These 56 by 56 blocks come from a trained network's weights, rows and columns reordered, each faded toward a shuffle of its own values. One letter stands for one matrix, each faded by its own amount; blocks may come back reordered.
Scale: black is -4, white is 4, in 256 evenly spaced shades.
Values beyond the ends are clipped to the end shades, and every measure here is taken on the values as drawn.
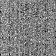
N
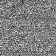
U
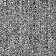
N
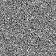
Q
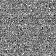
U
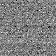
U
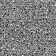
U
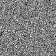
Q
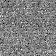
U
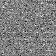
U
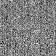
N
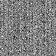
N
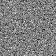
Q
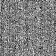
N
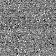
U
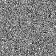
Q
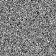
Q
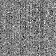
N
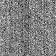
N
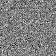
Q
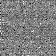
U
